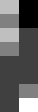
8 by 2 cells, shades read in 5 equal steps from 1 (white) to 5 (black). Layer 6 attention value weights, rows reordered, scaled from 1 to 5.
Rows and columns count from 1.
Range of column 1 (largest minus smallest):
2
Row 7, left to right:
4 3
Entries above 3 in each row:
1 1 1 1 2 2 1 1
